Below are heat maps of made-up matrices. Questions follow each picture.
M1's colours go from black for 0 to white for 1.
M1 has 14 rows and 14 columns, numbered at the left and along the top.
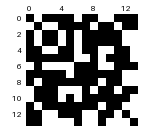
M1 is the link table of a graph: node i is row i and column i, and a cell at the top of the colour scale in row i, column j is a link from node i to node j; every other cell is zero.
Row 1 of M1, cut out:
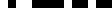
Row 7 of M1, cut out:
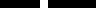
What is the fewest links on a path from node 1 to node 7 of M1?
3
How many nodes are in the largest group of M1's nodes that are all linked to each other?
3
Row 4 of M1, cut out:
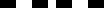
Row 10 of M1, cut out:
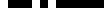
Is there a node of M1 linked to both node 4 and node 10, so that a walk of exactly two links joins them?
yes
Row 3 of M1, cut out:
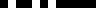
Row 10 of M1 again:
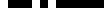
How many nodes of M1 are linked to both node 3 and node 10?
3
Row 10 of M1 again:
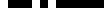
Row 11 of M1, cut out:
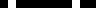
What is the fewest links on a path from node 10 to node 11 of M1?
2
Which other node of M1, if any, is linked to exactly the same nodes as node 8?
node 11
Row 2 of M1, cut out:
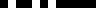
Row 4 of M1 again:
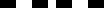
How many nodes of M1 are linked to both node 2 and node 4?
2
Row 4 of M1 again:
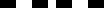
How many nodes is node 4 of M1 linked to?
6
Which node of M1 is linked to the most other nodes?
node 13
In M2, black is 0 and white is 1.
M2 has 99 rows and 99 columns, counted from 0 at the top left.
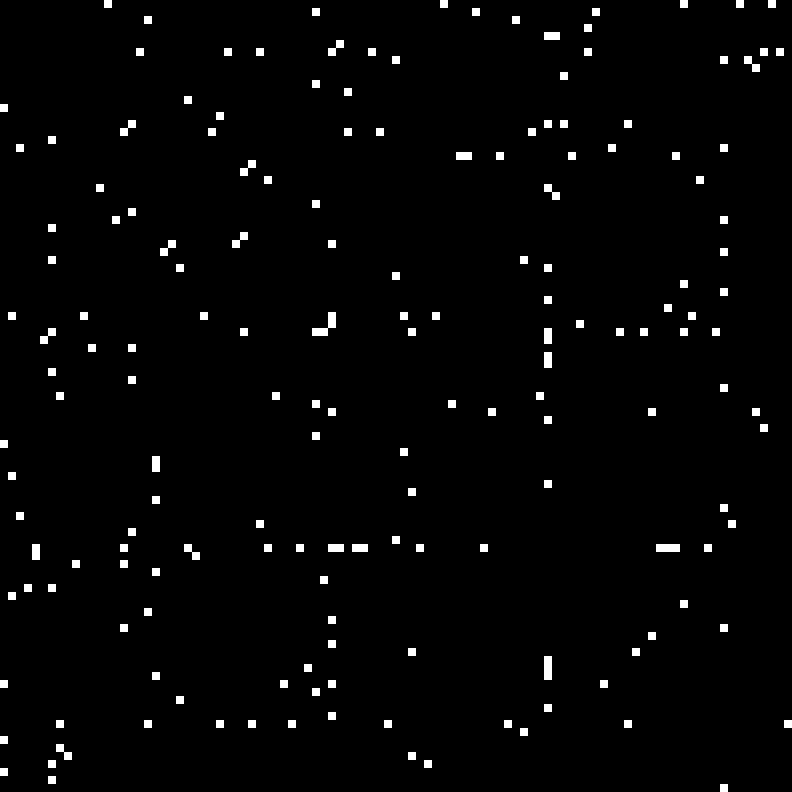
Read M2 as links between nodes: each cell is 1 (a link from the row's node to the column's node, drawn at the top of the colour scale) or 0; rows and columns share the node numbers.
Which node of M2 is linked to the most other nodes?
node 68
